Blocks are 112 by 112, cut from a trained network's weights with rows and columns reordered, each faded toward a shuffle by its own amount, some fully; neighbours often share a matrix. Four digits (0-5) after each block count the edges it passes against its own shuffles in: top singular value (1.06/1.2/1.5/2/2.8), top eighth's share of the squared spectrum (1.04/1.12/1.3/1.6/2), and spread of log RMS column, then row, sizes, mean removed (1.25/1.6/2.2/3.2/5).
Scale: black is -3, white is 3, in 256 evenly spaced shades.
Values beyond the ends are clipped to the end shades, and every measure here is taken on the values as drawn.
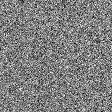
0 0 0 0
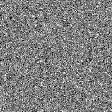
3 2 1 1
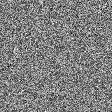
0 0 0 0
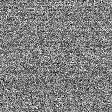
2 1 0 0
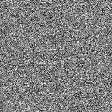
3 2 0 1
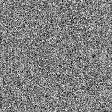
2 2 0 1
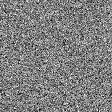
1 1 0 0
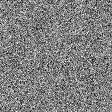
0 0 0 0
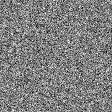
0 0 0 0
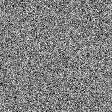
0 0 0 0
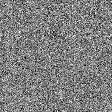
2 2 0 1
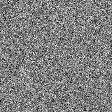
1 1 0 0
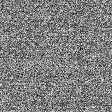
1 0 0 0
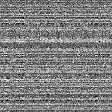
5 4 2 3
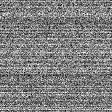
4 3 1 2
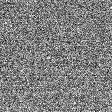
1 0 0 0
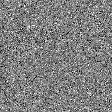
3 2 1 1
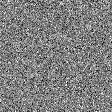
2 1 0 0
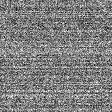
4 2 0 1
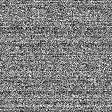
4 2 0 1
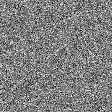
1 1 0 0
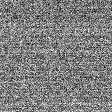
3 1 0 0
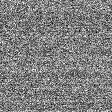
2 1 0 0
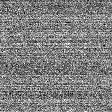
4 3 1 1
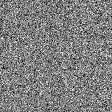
1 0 0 0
